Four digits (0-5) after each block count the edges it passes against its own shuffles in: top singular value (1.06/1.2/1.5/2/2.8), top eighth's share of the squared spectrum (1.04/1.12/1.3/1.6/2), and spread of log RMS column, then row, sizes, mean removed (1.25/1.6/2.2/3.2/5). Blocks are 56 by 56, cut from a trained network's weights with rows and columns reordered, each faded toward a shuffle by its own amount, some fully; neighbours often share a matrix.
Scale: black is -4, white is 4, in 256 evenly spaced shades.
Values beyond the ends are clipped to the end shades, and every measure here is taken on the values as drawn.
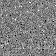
1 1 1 0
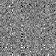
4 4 2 1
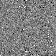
2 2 1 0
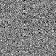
3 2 1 0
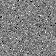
0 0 0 0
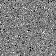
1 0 0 0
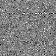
3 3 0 1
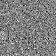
2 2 0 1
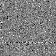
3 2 0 1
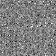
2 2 0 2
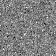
0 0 0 0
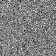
1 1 0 0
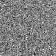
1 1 0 0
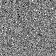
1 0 0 0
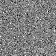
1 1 0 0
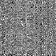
2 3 2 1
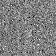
1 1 0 0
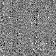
2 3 1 2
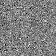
1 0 0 0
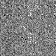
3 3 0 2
